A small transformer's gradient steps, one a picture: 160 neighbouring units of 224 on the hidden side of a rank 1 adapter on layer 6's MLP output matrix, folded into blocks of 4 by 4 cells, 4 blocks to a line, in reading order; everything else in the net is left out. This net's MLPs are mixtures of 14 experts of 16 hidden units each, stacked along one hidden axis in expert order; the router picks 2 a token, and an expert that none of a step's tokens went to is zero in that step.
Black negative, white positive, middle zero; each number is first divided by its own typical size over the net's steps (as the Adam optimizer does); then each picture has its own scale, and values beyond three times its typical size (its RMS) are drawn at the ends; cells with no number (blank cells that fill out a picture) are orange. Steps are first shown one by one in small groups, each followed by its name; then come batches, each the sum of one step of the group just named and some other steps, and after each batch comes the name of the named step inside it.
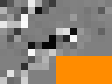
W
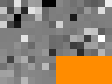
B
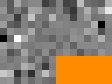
B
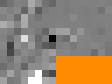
W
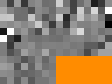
B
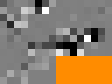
W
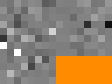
B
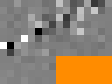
B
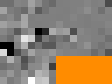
W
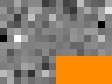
B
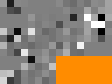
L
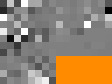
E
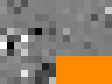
E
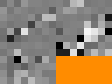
E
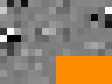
E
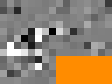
E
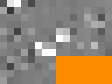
L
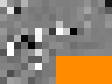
E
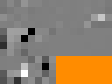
E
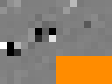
L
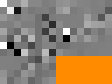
E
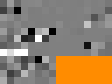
E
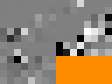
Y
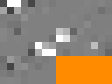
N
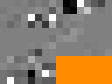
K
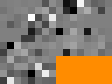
K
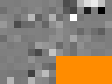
K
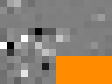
N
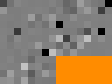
K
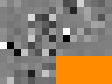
K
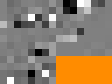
K
